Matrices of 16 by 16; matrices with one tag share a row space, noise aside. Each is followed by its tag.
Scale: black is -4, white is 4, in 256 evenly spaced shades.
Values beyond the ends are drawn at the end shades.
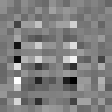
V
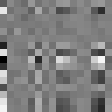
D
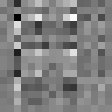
V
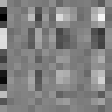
D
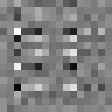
V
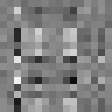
V
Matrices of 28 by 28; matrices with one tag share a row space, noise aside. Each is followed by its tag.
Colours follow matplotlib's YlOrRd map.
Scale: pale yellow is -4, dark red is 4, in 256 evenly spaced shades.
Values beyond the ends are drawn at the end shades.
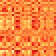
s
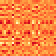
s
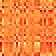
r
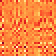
r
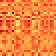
s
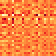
s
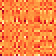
r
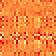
r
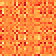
r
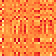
r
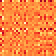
r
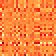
r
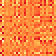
r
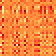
r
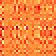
r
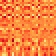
s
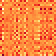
r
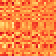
s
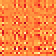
r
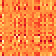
r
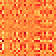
r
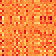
r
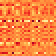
s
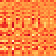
s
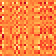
r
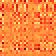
r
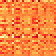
s
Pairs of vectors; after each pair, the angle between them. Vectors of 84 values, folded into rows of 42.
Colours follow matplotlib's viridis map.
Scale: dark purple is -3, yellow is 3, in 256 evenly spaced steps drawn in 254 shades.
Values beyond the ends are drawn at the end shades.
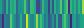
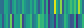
partly aligned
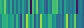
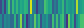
nearly opposite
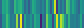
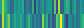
partly aligned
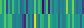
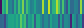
partly opposed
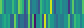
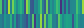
partly aligned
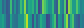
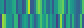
orthogonal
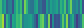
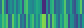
partly aligned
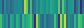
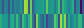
nearly parallel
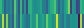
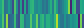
nearly parallel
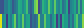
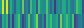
partly opposed
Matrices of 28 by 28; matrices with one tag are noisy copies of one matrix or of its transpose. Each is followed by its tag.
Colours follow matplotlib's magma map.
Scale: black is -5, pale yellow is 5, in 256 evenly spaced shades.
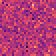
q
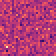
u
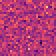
u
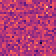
u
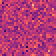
q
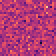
u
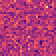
u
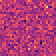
u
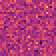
u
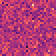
q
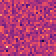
u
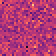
q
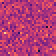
q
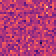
u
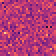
q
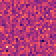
u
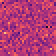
q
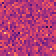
q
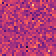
q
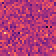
q
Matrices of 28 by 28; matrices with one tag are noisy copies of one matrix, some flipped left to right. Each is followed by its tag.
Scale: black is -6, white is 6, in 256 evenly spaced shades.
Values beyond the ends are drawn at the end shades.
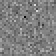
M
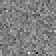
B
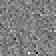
B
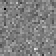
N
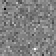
N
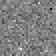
N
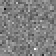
N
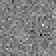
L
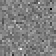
N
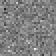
N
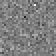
M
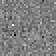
L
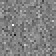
L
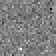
N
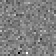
B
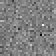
L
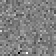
B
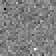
N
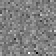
B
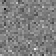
N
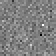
L
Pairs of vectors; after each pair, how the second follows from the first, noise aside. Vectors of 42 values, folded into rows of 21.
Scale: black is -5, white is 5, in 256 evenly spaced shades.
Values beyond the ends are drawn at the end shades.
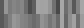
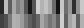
scaled up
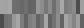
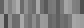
reversed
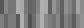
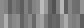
reversed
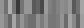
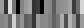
scaled up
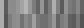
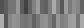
sign-scrambled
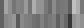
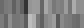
wrapped around
